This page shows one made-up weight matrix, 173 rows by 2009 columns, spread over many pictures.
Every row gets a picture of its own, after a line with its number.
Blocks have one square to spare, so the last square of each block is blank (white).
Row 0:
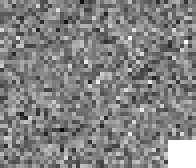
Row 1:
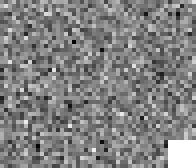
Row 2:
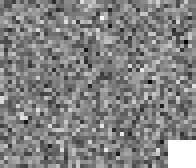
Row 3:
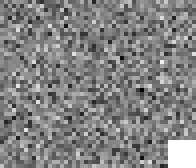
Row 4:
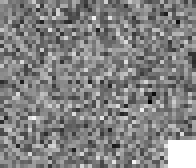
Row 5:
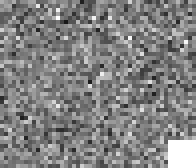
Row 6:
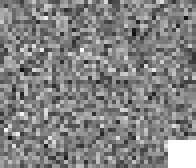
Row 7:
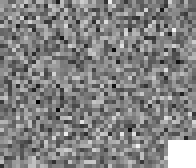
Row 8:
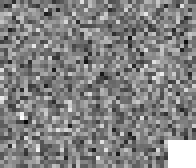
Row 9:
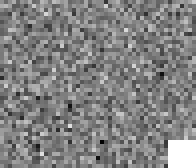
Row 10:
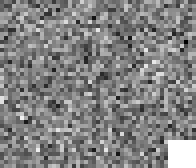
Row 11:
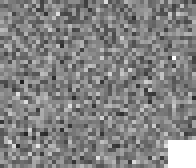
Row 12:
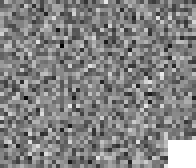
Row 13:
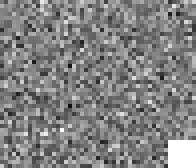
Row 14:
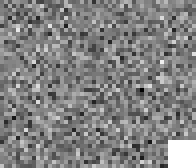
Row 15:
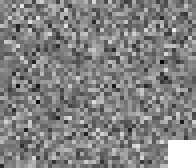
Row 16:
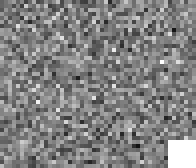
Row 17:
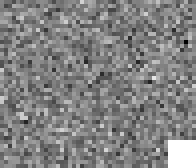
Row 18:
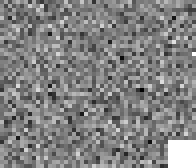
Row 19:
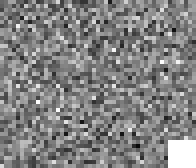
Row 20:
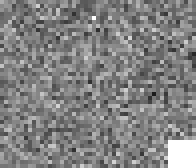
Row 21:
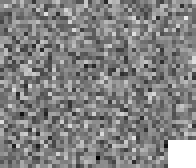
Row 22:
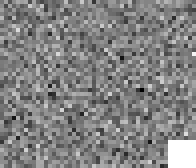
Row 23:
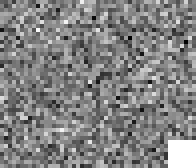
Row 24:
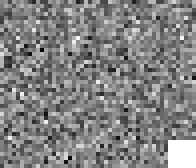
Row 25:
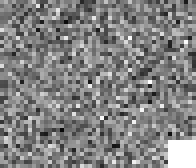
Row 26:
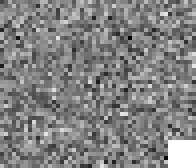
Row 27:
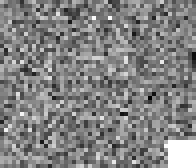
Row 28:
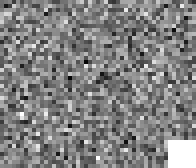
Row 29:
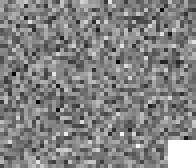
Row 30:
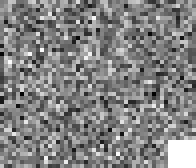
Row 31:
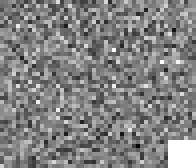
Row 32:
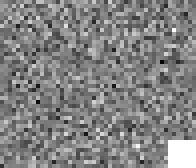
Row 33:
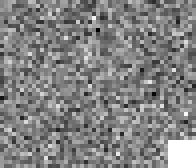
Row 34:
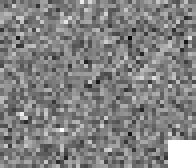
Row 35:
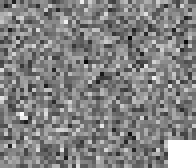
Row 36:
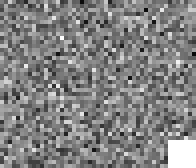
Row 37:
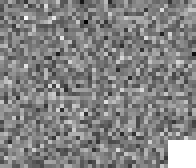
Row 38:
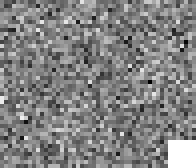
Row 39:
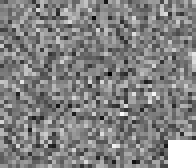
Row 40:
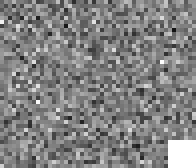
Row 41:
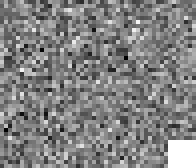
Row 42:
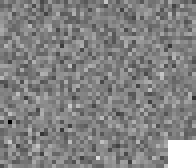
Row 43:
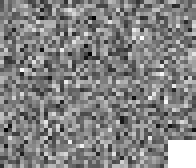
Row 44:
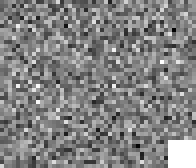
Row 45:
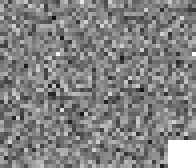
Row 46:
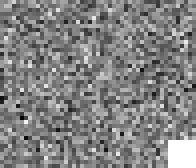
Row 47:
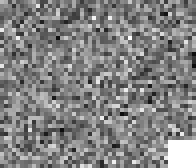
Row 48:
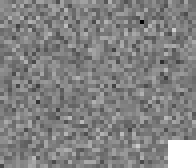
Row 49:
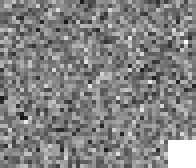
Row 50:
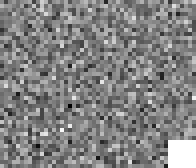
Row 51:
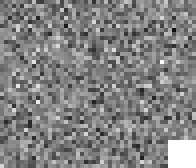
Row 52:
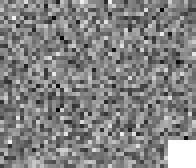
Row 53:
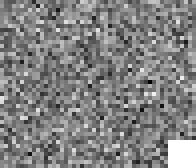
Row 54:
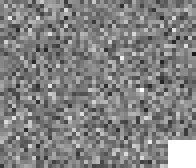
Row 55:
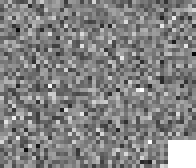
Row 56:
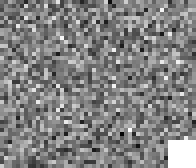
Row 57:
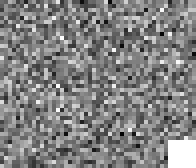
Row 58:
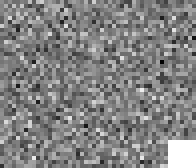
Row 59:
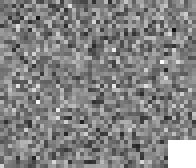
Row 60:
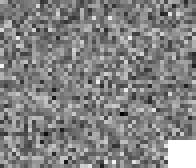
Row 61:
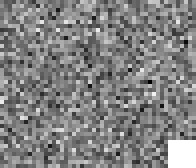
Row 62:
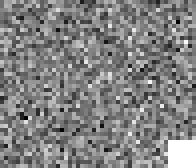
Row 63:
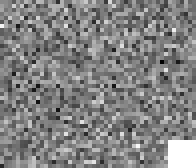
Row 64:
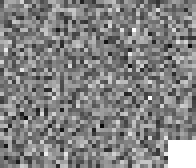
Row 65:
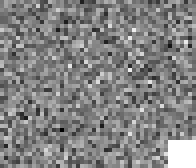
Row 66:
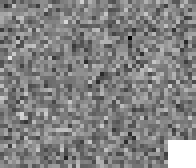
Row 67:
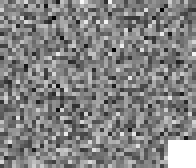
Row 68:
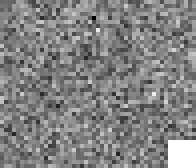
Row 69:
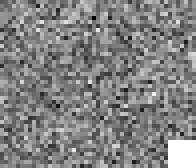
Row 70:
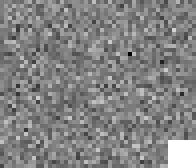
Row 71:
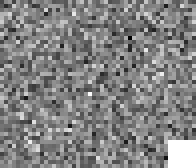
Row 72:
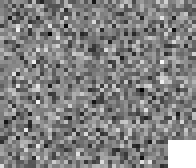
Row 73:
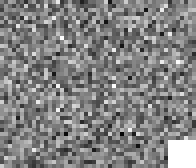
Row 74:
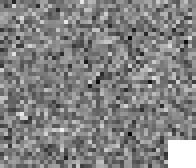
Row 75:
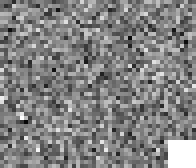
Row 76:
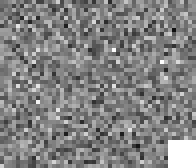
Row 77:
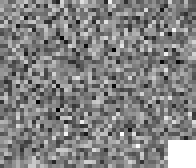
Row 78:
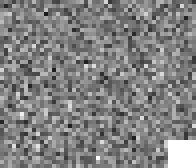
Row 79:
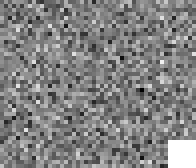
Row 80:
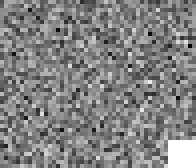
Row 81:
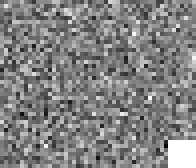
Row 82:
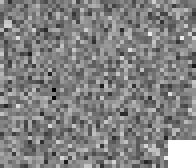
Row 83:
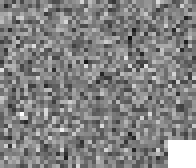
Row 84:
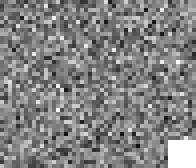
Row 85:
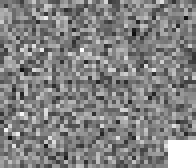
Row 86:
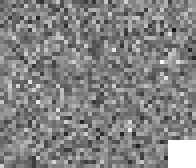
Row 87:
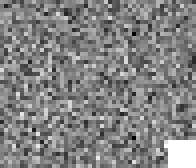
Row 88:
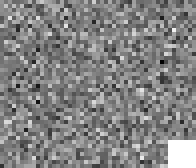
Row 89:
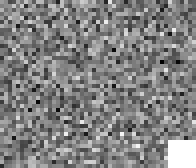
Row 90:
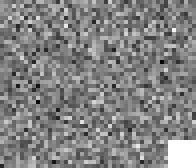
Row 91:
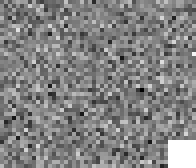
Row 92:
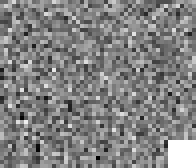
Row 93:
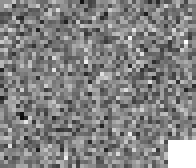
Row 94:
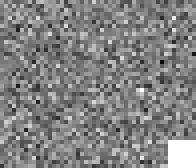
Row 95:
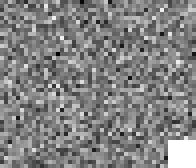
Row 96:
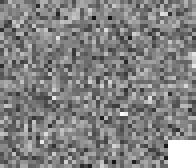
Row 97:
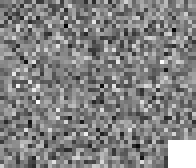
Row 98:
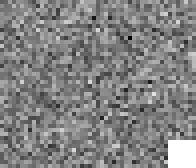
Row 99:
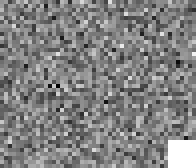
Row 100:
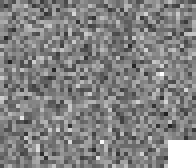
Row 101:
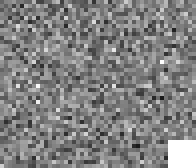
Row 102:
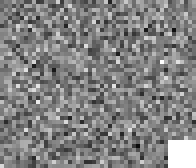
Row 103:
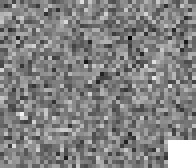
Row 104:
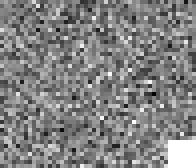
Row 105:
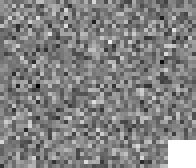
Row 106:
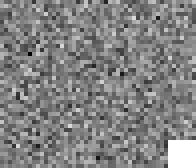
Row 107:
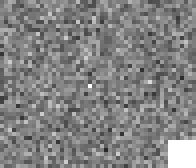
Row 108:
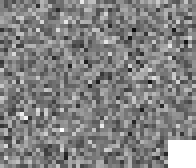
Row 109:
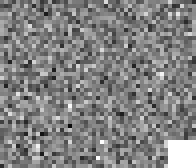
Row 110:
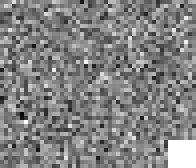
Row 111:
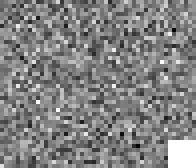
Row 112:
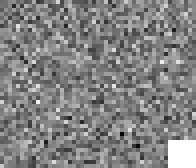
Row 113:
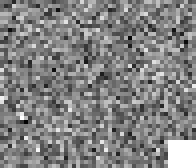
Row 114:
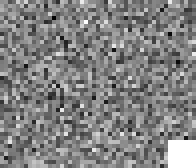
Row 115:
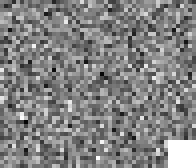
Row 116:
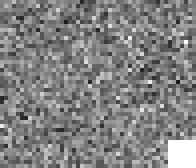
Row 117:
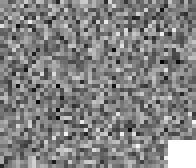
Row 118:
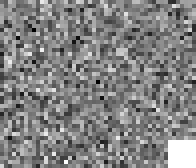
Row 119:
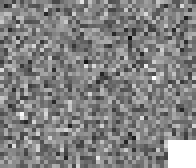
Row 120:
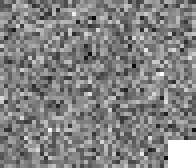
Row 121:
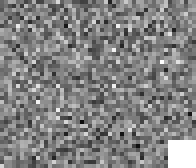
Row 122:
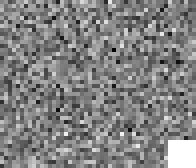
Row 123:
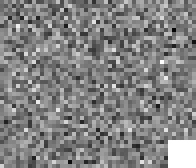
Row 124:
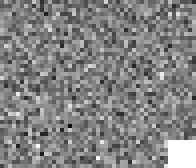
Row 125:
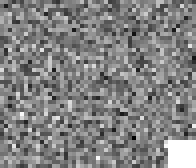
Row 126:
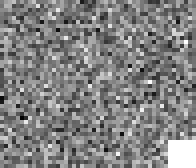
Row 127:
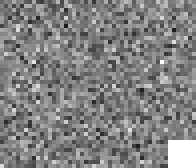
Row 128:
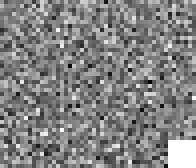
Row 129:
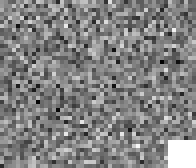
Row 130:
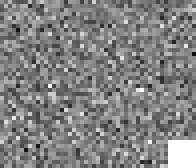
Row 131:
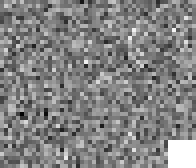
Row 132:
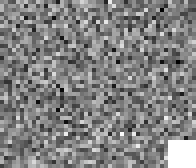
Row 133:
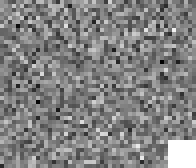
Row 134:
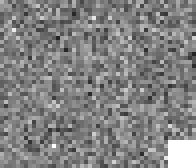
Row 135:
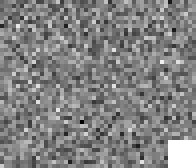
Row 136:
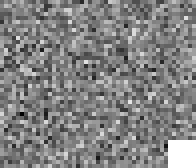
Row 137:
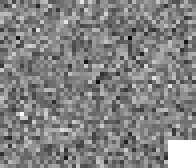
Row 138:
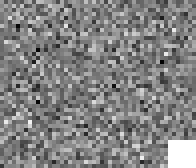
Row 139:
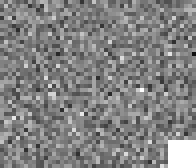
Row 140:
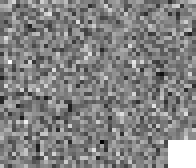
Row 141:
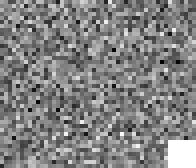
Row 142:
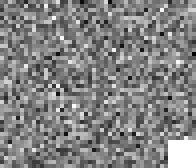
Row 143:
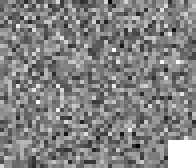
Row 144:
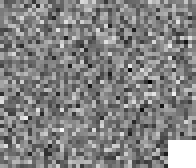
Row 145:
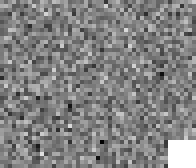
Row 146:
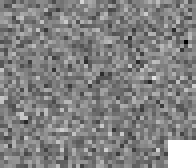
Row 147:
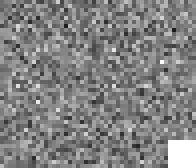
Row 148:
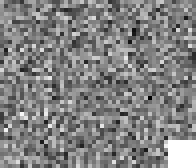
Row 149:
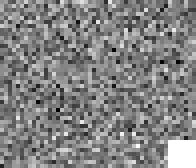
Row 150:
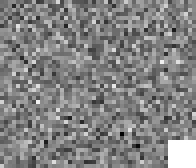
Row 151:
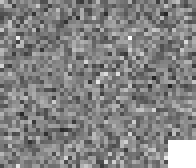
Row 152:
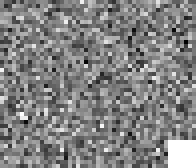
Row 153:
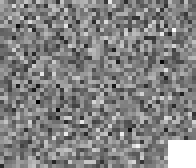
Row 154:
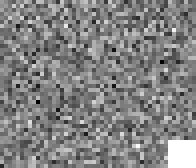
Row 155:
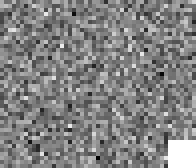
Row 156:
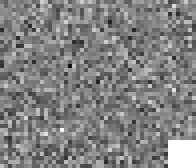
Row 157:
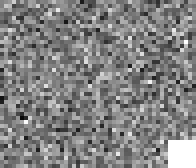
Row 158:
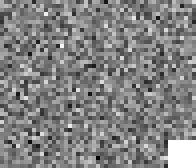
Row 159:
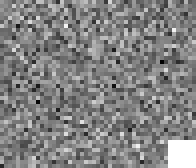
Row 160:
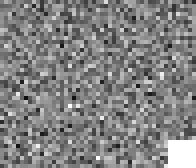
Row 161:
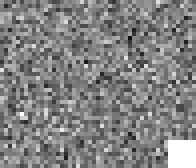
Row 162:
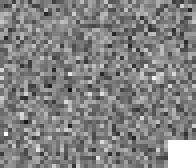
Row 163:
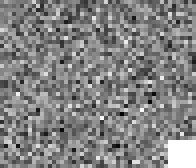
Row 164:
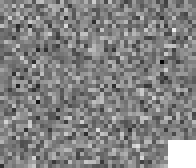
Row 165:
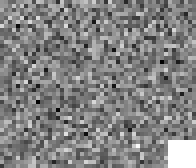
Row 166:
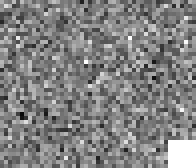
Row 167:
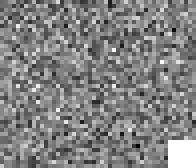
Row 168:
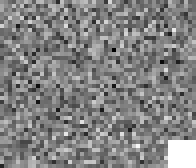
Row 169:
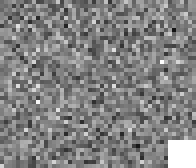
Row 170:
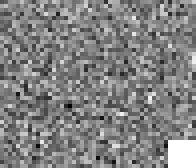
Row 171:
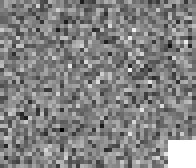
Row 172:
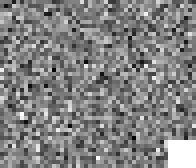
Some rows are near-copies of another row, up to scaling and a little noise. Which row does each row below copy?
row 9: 145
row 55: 130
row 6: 85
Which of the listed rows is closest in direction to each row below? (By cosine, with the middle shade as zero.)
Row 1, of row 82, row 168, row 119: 168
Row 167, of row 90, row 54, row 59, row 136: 59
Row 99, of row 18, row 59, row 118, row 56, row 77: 77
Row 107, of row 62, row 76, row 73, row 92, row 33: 33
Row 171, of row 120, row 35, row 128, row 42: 42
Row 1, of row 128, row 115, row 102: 128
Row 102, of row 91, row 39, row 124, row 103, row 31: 31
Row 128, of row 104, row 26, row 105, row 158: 158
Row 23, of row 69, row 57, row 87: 69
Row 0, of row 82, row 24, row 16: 24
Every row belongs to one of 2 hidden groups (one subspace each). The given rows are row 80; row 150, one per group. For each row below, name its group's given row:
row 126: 80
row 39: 80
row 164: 150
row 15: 150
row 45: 150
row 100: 80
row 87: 80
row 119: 80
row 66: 80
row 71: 80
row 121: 150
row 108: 80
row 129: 150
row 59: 150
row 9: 80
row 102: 150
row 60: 80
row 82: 80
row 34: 80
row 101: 150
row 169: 150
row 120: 80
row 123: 150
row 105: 150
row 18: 150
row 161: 80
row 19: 150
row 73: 150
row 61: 80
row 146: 80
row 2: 80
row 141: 150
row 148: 80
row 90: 150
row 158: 80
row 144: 80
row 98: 80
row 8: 80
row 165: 150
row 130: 150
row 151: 80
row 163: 80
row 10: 80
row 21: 80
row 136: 80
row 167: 150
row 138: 150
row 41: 80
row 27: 80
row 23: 80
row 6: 80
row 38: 80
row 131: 80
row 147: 150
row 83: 80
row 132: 150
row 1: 80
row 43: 80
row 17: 80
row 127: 150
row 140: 80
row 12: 80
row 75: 80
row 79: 150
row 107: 80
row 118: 80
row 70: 150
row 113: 80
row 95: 150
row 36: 150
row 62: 80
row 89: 150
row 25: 80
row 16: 150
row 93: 80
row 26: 80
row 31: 150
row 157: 80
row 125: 80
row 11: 80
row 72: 150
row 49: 80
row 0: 80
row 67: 150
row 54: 150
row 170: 80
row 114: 150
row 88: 150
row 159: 150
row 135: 150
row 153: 150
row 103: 80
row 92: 80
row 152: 80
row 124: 80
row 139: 150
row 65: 80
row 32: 150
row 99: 150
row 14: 150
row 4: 80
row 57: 150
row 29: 150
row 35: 80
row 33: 80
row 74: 80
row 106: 80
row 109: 80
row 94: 150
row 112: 150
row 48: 150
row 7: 150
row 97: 150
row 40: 150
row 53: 80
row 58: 150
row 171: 80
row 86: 150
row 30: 80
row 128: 80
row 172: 80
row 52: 150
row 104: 80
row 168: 150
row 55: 150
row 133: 150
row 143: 150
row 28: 80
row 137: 80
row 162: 80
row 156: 80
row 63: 150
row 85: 80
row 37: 150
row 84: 150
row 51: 150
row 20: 80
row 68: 80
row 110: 80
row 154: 150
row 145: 80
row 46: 80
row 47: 80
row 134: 80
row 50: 80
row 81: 80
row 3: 150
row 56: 150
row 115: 80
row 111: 150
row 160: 80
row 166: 80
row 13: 80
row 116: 80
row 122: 150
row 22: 150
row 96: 80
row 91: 150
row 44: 150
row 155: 80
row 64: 80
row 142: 150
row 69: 80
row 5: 80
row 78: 80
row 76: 150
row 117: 150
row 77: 150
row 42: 80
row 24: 80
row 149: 150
